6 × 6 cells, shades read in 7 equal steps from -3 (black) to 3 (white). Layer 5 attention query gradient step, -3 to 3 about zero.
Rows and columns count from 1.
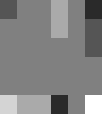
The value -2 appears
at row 1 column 6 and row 6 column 4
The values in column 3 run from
0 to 1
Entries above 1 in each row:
0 0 0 0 0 2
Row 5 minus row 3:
0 0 0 0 0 1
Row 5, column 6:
0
